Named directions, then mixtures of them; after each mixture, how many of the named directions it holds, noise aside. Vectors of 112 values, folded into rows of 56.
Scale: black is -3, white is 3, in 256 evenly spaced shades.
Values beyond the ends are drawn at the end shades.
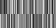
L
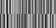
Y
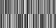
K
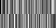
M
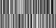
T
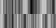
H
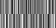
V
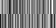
three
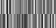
one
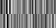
two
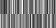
one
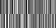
three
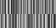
one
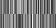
two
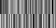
three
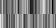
three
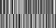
three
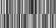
two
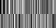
two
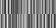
one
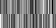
three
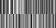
three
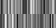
two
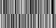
three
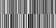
one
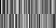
one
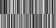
one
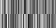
two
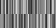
three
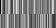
one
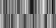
two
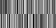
two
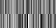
one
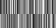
one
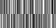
one
